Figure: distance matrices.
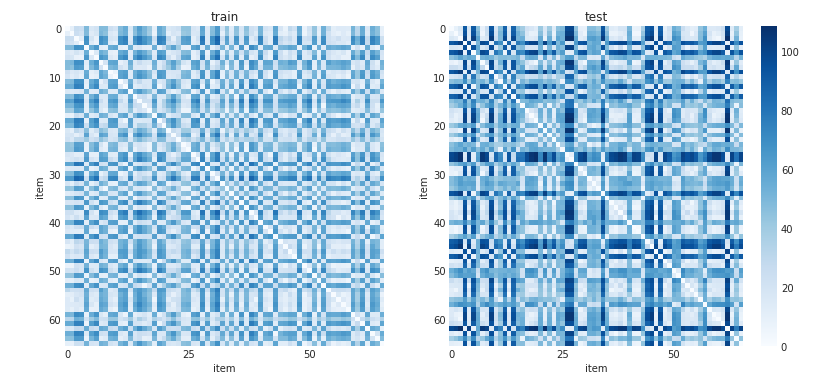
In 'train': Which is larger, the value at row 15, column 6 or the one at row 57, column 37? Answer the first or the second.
the first
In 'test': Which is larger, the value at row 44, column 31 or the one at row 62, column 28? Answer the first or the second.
the second
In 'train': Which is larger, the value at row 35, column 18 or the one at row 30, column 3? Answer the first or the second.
the second
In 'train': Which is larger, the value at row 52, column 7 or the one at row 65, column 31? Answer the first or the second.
the second
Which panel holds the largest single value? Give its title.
test
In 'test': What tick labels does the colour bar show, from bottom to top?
0, 20, 40, 60, 80, 100
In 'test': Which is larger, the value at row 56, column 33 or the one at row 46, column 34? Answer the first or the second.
the second
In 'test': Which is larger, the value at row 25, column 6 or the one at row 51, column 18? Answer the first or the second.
the second
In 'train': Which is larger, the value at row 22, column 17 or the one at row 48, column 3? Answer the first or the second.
the second
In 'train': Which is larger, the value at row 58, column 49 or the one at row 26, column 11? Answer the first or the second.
the second
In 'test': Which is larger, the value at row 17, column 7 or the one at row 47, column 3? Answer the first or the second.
the first
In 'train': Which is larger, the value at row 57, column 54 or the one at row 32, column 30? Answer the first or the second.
the second
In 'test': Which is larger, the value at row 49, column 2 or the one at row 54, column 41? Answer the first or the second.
the first
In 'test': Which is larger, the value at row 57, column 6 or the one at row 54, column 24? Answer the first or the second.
the second
